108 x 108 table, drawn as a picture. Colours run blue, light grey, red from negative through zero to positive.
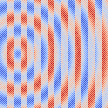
Rings spread out from the middle left. There is no overall slope. Stripes running up and down repeat 8 times from left to right.
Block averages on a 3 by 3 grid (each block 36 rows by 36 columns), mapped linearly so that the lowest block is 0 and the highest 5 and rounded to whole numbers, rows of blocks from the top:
0 3 3 / 4 1 5 / 0 3 3
